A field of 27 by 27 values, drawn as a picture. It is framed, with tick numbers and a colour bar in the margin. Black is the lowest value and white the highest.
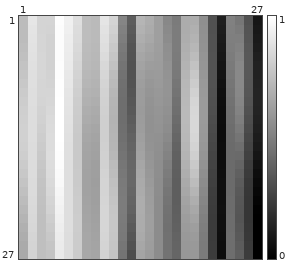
The bottom right is the ninth with the lowest average. The grain runs up and down. Values rise toward the left.
